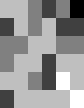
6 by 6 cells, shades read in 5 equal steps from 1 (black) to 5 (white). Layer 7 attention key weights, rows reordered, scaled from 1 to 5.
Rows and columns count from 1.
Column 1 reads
4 2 3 3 4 2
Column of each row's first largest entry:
1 2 3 2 5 6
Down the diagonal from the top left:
4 4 4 2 5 5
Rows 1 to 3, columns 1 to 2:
4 4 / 2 4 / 3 3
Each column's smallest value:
2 3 3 2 2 1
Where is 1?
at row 1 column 6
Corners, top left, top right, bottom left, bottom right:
4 1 2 5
